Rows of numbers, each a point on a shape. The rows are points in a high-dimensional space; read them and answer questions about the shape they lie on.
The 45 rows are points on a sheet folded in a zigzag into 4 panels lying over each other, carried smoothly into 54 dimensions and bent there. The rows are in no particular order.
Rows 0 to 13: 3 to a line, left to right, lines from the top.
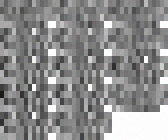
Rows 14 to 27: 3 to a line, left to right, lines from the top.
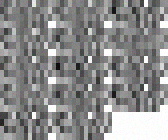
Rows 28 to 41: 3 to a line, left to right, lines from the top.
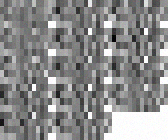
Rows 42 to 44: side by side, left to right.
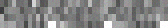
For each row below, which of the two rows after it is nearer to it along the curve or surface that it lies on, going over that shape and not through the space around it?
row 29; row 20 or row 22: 22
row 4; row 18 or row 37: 37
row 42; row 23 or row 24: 23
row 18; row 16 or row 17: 16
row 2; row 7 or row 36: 36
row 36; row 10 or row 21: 21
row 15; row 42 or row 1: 1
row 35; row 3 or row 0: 0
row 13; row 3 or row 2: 3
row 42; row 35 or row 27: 27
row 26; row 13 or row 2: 13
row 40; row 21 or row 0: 21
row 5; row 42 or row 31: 31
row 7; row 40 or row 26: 26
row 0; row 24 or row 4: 24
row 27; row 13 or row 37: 13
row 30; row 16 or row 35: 16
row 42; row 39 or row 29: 39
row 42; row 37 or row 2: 37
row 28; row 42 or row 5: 5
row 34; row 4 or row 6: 6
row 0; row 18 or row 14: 14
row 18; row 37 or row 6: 6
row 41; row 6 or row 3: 3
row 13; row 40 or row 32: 32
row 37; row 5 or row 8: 8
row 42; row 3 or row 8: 3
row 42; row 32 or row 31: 32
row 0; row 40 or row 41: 40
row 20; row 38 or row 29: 38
